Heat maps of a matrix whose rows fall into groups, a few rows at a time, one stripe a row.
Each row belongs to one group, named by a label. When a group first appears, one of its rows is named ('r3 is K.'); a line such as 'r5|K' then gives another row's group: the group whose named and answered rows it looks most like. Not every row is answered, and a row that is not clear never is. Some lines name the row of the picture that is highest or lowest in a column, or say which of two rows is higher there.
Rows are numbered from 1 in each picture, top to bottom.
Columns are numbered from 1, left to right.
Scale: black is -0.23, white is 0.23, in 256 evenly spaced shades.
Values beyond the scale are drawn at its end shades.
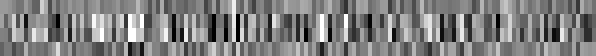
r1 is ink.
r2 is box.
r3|box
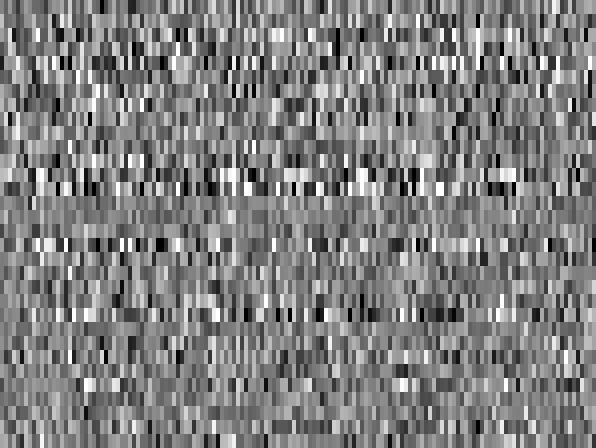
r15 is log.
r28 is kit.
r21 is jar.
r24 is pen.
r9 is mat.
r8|box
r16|ink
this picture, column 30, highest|14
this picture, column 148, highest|5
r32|ink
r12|box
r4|kit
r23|kit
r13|ink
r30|pen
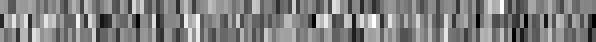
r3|log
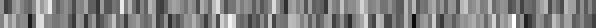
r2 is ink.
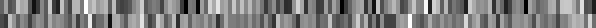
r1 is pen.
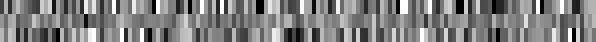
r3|box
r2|pen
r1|mat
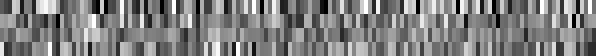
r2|box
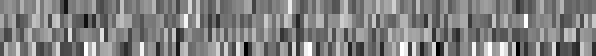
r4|kit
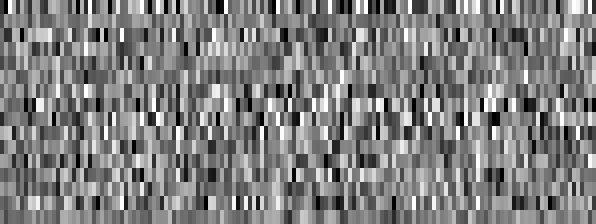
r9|mat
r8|ink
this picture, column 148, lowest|10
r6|pen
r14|box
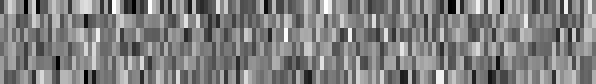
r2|pen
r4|kit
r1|kit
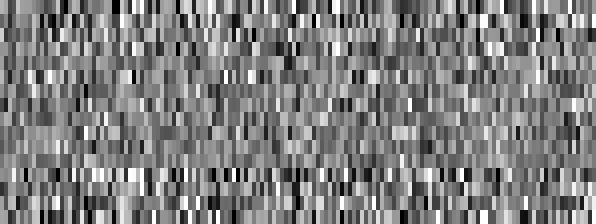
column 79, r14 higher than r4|No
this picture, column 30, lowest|1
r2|mat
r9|jar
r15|pen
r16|mat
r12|kit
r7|pen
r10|kit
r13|box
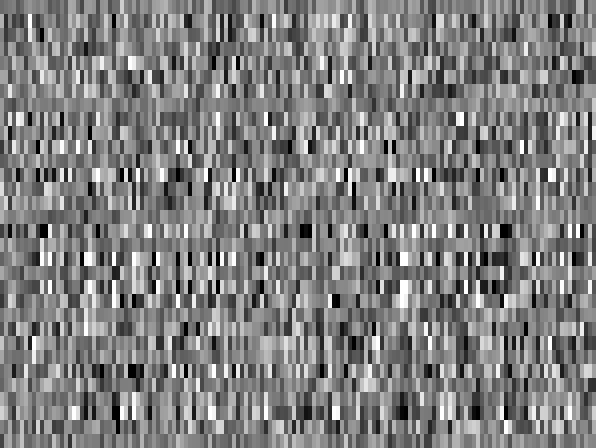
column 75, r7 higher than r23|Yes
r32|jar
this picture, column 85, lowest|22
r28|log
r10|mat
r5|box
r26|log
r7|kit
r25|log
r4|pen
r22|kit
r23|kit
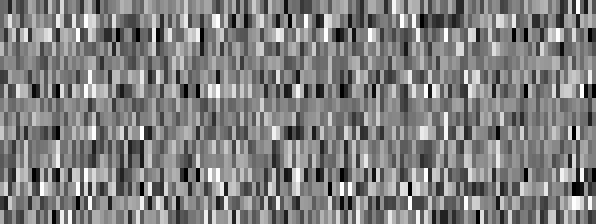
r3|log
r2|kit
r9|log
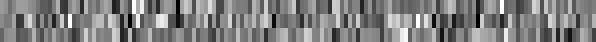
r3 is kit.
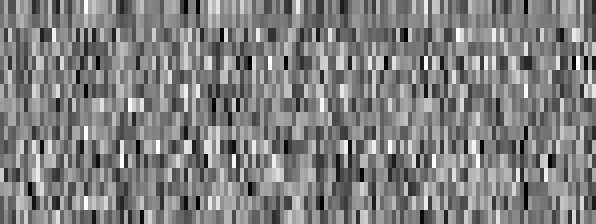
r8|box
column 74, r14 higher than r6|Yes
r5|ink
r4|pen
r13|log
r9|kit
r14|ink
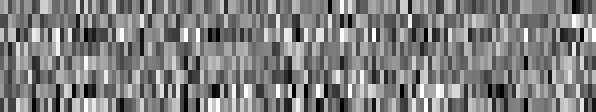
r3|pen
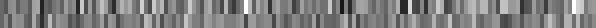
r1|mat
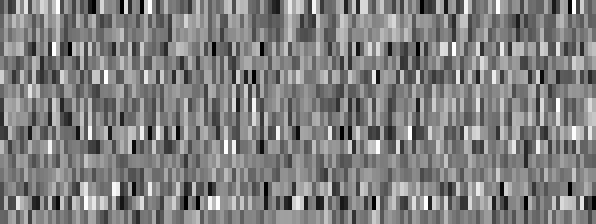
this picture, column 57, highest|11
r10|mat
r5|mat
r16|log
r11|ink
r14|kit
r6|jar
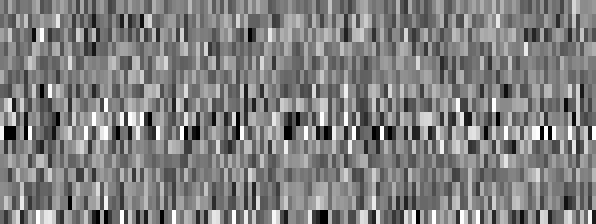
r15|jar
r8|jar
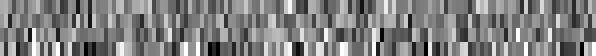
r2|mat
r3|log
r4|pen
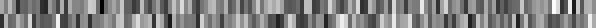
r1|box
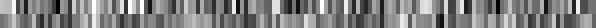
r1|box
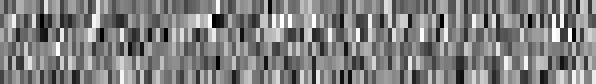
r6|mat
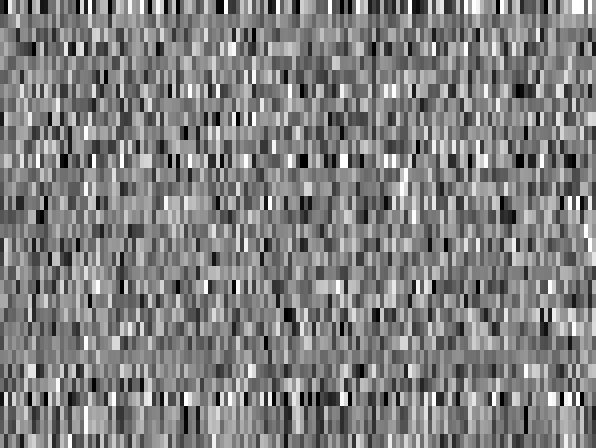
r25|kit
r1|mat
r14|kit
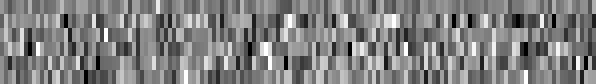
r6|pen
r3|jar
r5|ink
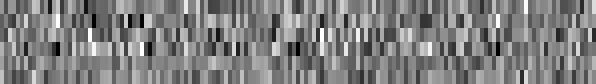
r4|box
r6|log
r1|pen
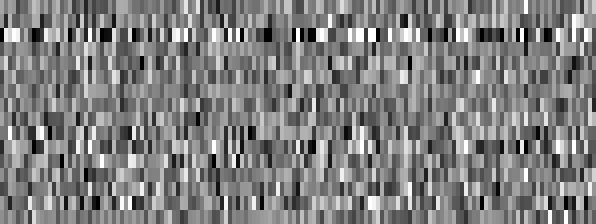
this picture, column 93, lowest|12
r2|mat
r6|kit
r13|pen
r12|box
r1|pen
